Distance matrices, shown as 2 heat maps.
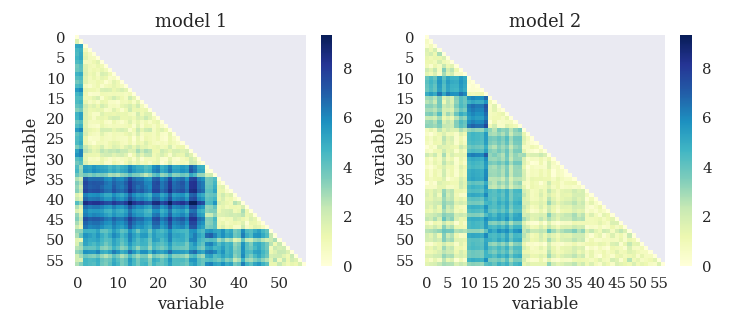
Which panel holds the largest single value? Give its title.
model 1
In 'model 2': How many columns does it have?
57
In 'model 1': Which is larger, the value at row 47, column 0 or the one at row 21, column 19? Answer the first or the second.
the first
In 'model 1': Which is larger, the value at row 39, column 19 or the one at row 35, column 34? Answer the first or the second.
the first
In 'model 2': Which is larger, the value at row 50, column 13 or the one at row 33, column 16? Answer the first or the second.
the first
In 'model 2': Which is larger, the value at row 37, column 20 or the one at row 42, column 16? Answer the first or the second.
the second
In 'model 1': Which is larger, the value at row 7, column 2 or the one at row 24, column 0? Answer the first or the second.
the second
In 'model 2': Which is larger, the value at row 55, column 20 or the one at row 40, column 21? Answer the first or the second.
the second
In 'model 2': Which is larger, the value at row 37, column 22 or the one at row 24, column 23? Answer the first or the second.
the first
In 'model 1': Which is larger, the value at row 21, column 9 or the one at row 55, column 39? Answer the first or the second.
the second
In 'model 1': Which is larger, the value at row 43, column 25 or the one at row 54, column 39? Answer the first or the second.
the first
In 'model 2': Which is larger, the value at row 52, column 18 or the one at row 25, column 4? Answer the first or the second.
the first
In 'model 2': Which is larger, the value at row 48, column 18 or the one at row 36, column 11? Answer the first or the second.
the first
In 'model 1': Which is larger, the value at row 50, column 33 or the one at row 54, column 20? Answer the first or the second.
the first
